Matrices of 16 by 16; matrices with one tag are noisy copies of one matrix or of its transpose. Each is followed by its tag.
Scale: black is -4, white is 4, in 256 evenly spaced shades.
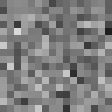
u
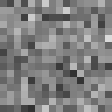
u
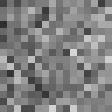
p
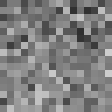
p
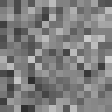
p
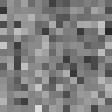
u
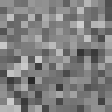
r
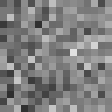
p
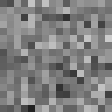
u
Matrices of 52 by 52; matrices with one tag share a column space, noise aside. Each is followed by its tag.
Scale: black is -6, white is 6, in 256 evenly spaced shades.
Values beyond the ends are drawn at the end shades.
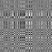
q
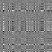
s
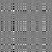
s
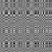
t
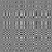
q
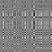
q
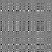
s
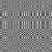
q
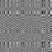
t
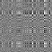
t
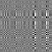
q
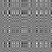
t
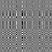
q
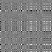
s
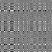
s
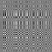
q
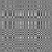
q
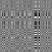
q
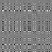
s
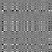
s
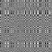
t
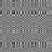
t
